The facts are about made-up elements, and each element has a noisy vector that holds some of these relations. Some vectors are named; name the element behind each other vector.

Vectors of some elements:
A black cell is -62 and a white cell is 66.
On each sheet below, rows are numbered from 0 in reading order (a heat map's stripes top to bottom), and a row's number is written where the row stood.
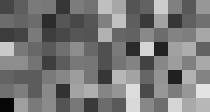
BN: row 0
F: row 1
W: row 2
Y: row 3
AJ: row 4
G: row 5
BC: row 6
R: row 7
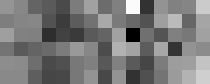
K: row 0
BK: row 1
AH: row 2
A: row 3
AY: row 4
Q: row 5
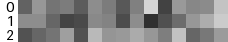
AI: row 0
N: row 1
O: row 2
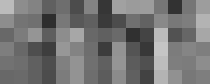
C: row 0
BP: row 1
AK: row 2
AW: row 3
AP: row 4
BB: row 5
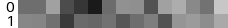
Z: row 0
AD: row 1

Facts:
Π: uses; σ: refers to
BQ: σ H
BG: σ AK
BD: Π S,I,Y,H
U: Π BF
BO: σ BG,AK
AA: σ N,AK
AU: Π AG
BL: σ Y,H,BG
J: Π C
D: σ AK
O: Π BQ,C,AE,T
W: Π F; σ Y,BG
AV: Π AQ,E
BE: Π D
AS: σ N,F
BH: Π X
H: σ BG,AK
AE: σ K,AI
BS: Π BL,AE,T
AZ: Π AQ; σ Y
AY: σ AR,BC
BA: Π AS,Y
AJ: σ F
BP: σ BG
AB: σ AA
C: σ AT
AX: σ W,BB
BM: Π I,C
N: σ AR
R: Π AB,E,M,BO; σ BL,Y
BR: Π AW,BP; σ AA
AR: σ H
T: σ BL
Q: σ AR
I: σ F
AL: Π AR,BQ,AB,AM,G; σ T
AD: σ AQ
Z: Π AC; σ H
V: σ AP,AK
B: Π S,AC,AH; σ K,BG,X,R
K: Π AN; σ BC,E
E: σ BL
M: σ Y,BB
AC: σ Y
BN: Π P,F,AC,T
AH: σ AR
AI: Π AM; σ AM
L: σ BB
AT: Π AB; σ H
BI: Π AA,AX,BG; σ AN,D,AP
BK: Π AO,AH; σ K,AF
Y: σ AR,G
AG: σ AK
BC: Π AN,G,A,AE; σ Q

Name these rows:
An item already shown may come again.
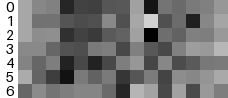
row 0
AH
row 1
AE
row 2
AH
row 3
AY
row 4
AC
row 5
AX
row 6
AM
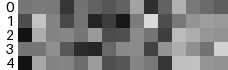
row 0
AO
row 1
E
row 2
AV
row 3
Z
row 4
AV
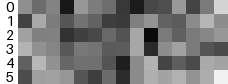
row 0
BG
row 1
M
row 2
AH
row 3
S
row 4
AB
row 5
AT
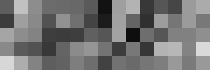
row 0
AB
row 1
AQ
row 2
AH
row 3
BI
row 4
AS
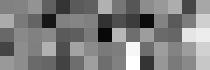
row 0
B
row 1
AA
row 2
AR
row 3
AL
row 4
K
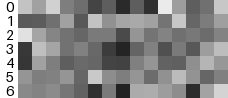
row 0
H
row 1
O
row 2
I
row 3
BO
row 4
M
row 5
BM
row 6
BQ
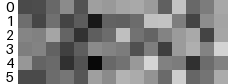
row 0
BS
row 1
BL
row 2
B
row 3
BR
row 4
T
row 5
BS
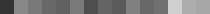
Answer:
AZ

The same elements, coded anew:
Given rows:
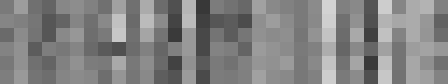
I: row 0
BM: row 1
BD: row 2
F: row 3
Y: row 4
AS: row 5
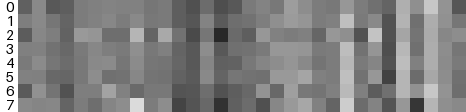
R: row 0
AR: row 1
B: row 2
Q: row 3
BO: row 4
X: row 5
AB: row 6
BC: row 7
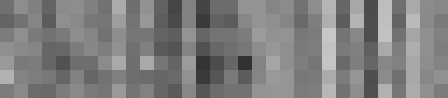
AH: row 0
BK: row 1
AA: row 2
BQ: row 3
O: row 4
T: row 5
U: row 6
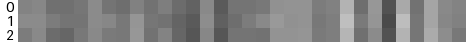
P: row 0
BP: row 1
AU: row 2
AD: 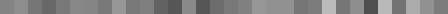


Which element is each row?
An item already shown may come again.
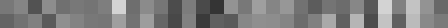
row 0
AZ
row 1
BK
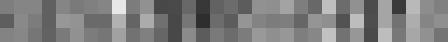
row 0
K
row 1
B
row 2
H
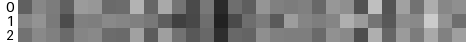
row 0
B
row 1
AL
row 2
Z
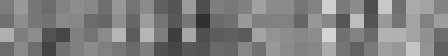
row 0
AS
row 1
AC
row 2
C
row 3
AT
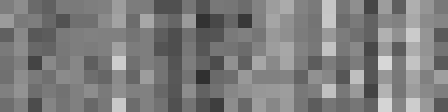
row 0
G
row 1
O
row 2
R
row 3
G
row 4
AQ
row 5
AC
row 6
AX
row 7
AV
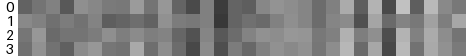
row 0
BK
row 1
BN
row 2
M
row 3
S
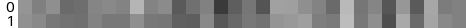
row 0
AE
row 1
BL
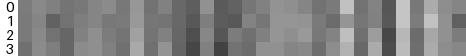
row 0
BR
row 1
E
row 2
AO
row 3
AH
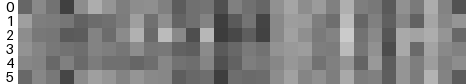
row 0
AM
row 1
BS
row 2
J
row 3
BL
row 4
W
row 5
AI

